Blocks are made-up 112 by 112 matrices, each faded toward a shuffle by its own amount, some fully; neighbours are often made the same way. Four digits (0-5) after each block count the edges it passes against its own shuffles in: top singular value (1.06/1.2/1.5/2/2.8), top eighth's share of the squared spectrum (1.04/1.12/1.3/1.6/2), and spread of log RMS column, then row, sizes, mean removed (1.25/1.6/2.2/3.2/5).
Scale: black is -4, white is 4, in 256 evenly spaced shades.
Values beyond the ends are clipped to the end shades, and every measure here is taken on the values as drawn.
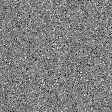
0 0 0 0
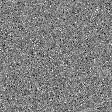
0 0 0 0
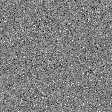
0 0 0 0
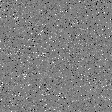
2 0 0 0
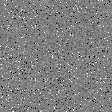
3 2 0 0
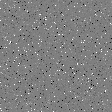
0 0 0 0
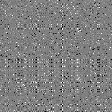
5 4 2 3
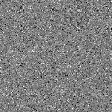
3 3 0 2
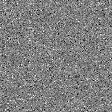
3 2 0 1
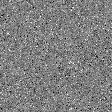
0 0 0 0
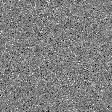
0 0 0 0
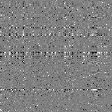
5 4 2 3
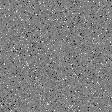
2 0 0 0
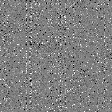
4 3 2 1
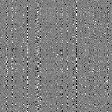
5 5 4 2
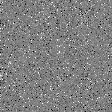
3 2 1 0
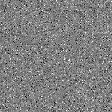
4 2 1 1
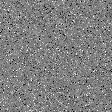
2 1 0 0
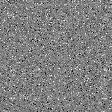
3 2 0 0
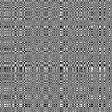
5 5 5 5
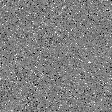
2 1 0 0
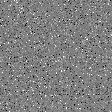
3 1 0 0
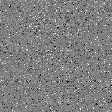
4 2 1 1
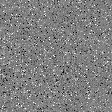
3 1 0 0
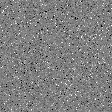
2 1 0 0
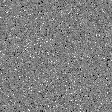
0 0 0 0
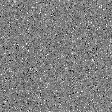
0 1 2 0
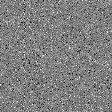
1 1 2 0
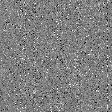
2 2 2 0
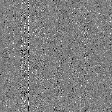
3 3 3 0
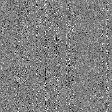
2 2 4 0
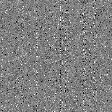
2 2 3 0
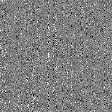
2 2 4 0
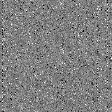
2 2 3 0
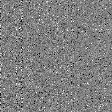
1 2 3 0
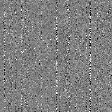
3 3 4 0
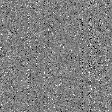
2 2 3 0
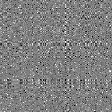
5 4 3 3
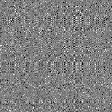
5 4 3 3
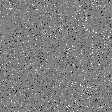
3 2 0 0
